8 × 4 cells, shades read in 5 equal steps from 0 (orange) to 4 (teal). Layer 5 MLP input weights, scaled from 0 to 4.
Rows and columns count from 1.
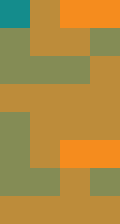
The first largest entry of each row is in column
1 1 1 1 1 1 1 1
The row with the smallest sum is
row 6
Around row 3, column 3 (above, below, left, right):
1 1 2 1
